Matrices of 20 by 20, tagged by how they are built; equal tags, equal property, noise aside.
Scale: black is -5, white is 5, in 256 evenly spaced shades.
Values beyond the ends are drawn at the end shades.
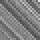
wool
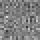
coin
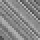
wool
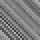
wool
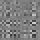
coin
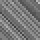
wool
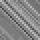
wool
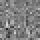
coin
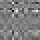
coin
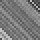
wool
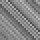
wool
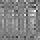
coin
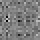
coin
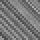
wool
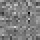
coin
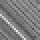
wool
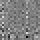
coin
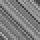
wool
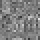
coin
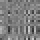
coin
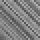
wool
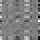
coin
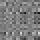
coin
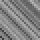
wool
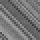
wool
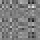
coin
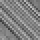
wool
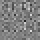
coin
